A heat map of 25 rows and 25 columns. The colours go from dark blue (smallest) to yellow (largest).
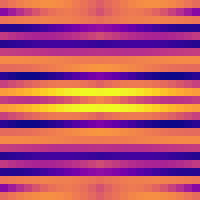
The ninth with the highest average is the centre. Streaks run across, left to right. On average the colour sits 50% of the way up the scale. Its left and right halves mirror each other, and so do its top and bottom.
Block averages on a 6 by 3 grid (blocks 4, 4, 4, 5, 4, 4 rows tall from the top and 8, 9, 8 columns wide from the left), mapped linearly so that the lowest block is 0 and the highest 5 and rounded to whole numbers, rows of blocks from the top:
232
000
353
252
000
232
